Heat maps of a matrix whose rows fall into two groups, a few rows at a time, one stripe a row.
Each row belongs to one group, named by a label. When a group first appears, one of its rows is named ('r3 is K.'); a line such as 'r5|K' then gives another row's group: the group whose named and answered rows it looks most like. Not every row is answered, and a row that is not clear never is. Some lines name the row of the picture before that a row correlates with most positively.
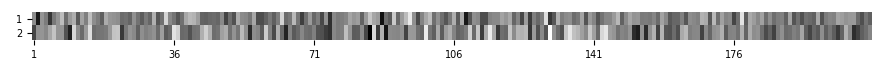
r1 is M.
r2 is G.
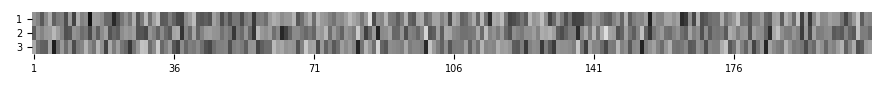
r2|G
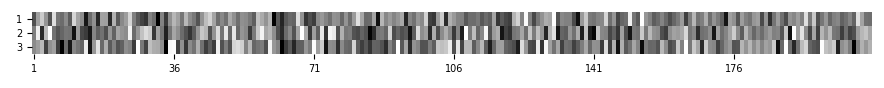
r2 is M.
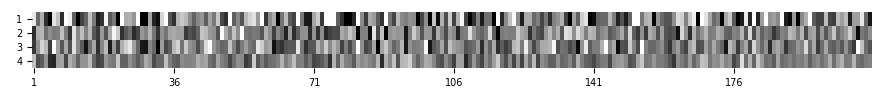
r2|G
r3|G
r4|M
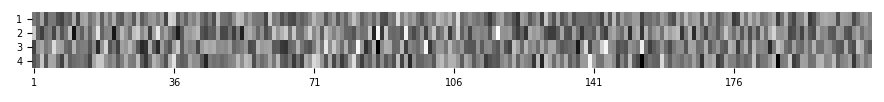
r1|M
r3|G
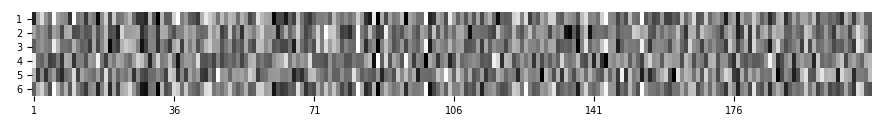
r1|G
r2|G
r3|G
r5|M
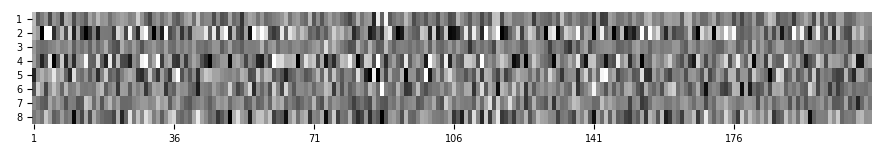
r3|G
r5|G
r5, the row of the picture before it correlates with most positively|1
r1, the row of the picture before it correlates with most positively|4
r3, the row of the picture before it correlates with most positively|2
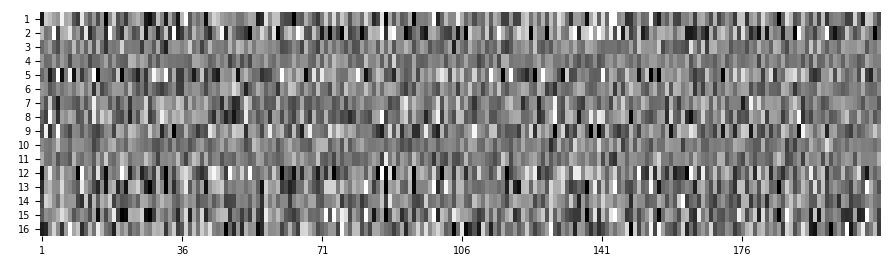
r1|G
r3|G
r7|M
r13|G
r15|G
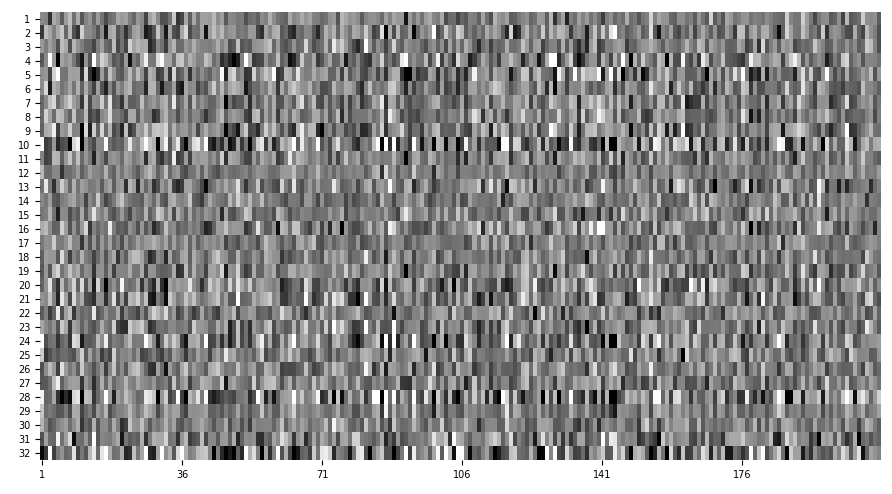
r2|G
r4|M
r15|M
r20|G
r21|G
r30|G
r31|G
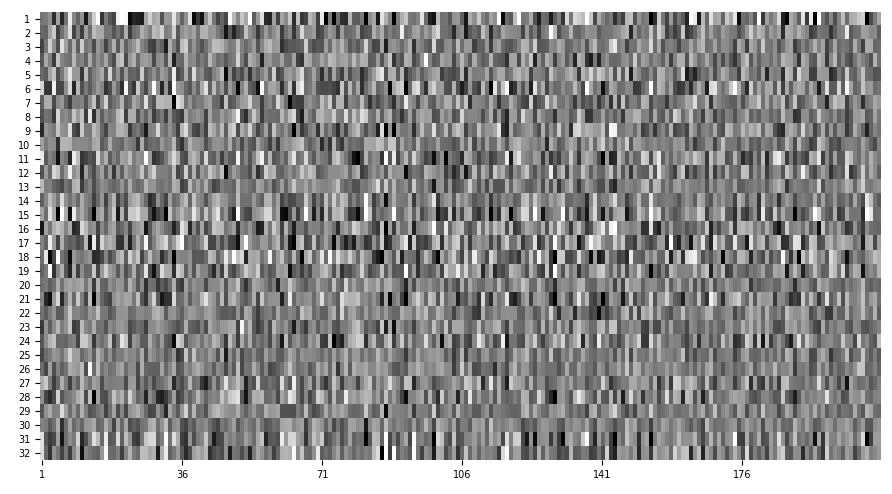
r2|M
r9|G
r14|G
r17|M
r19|M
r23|G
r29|G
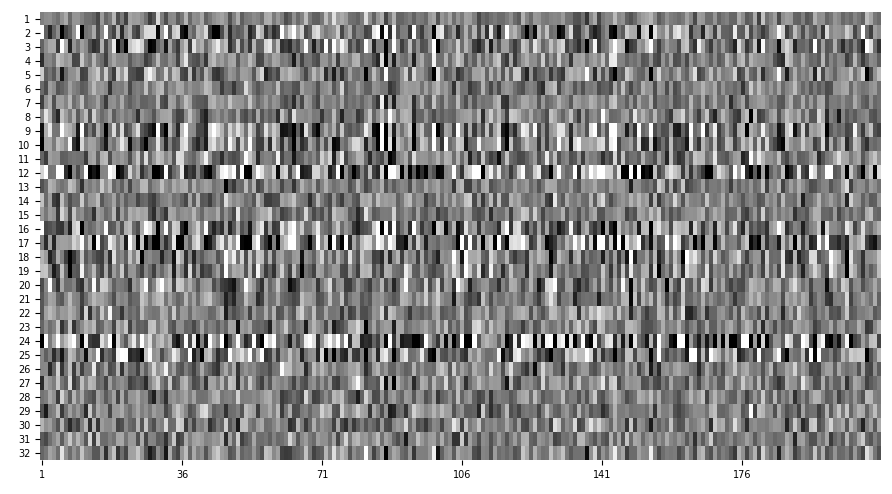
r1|G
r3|G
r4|G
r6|M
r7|G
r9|G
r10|G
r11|M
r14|M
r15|G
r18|M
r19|M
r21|M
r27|G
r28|G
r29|M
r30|M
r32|G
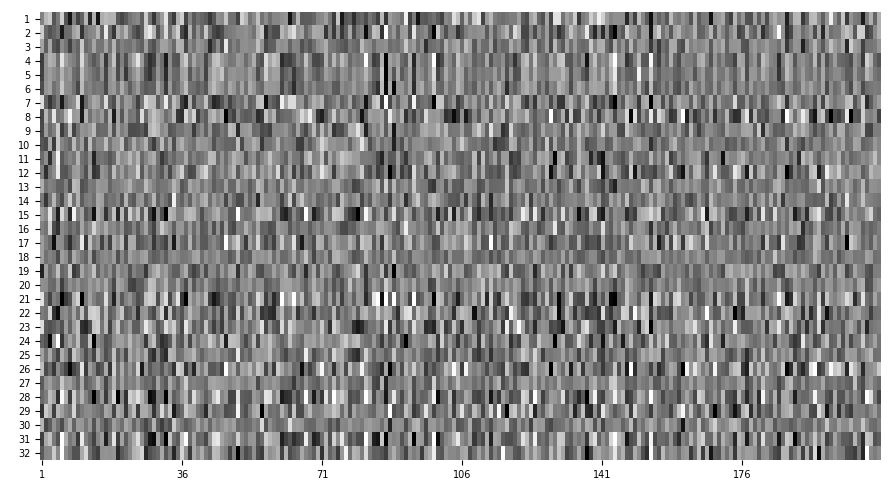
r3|M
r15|G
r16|M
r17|M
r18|G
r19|G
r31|G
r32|G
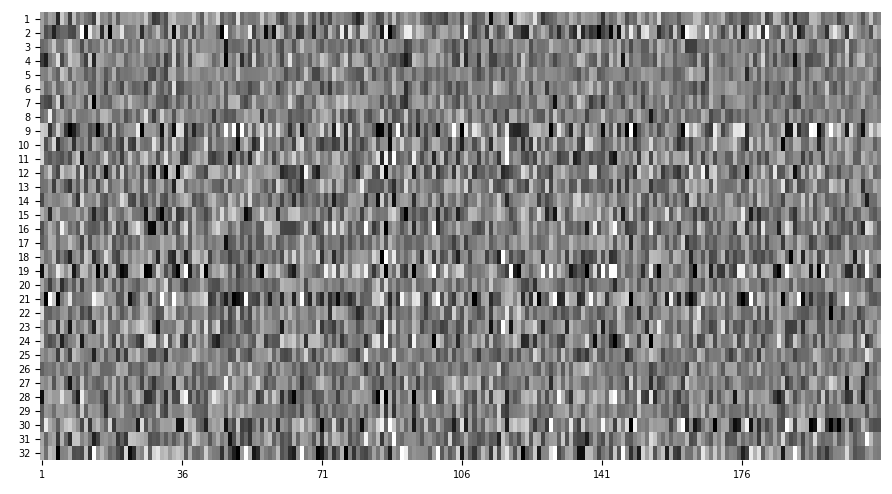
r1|G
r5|G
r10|M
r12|G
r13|M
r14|G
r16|G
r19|G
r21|M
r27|M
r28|G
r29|G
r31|G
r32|M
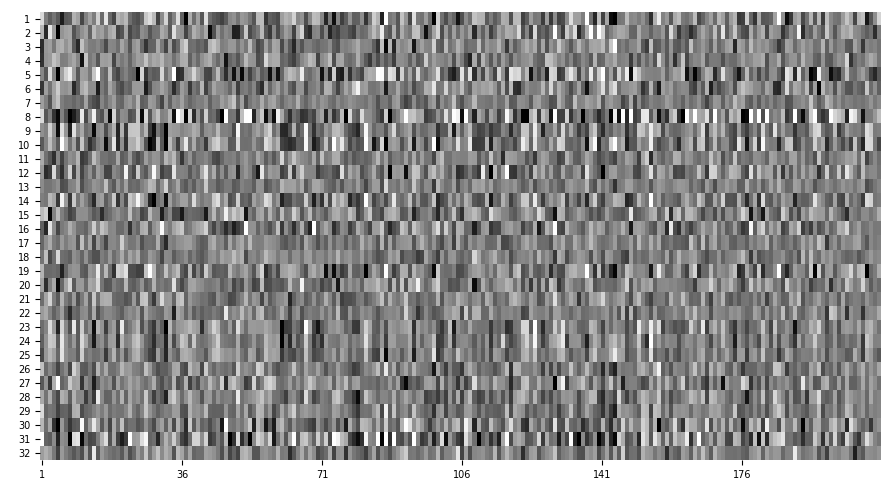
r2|M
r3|G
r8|M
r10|G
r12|M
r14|G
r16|M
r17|G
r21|M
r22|M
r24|G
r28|G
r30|M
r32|M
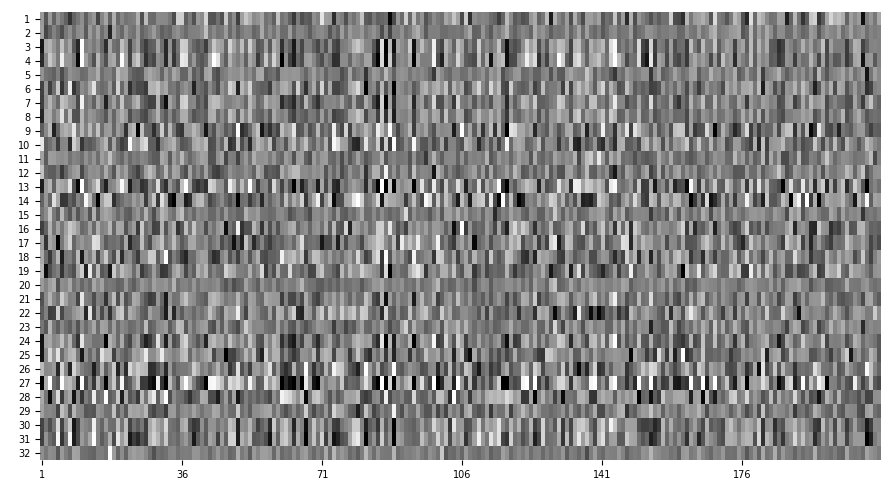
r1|M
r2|M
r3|G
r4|G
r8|G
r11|M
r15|M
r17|M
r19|M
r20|M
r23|M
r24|G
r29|G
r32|G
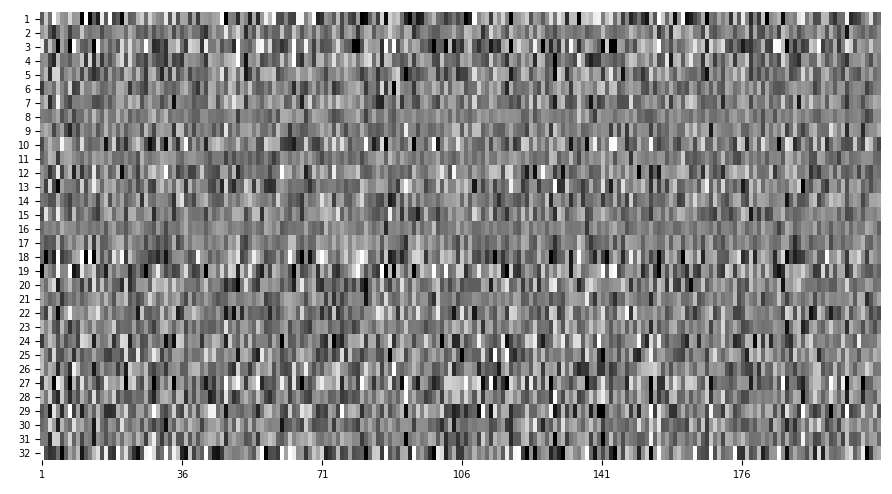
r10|G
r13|M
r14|M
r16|G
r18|M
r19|G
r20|M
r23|M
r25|M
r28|M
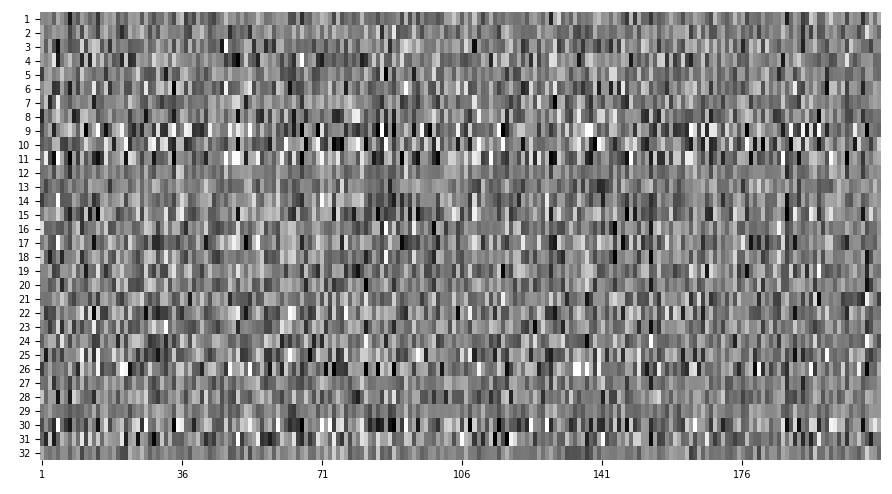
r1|M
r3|M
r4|M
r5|G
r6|M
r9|G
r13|M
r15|M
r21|G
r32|G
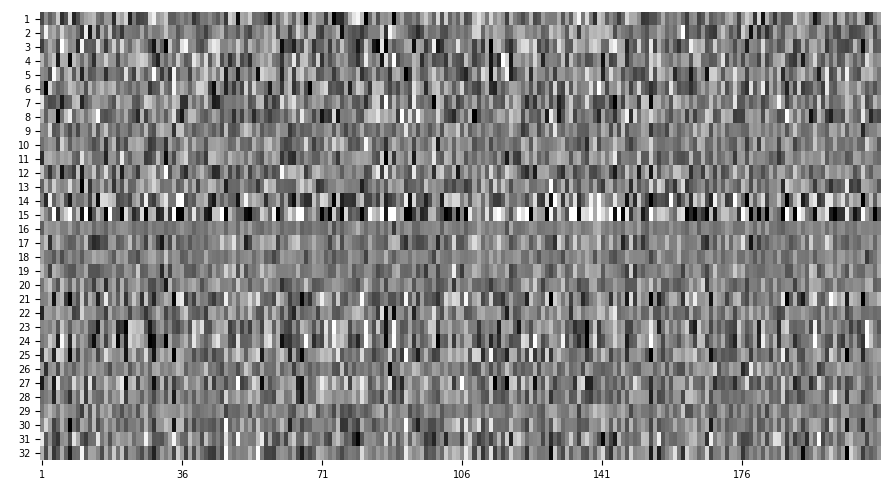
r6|M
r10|G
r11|G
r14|M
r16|G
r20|G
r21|M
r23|G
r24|G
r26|M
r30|M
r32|M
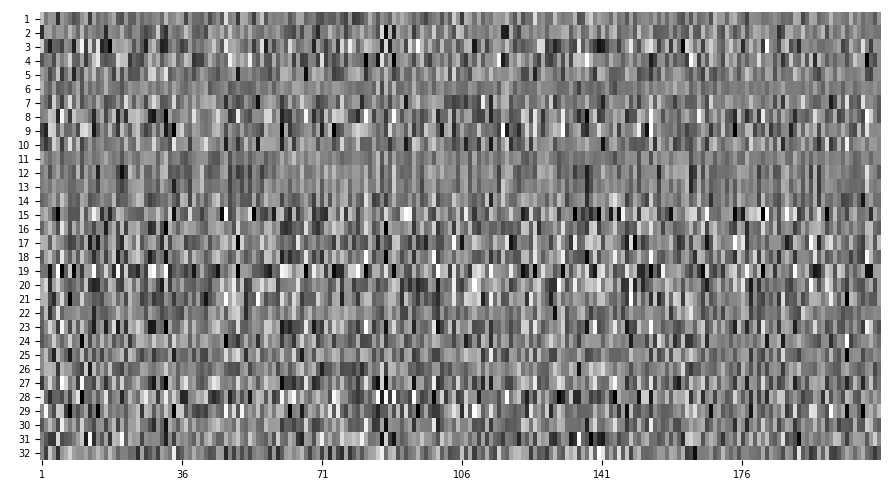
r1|M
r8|G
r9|G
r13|G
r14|G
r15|M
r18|G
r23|G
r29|M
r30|G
